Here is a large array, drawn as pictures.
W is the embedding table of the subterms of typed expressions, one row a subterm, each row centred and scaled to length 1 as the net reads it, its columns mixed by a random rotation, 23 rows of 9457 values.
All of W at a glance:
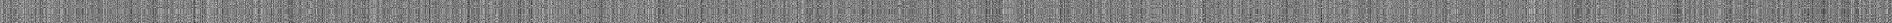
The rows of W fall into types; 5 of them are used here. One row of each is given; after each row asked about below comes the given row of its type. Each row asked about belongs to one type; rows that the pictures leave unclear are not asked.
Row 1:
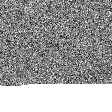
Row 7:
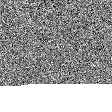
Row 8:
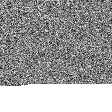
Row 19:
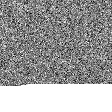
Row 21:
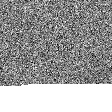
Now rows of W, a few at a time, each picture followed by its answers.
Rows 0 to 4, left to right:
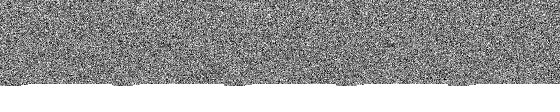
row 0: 8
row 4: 7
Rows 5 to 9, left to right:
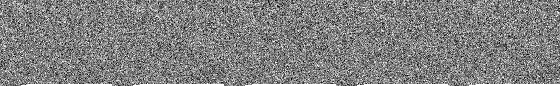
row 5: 19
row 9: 1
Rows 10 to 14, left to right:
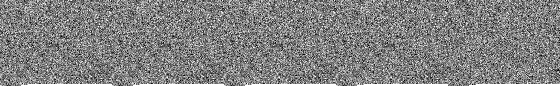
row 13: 1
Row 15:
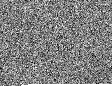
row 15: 21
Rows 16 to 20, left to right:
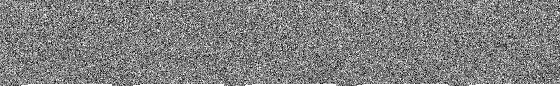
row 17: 8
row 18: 21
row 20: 1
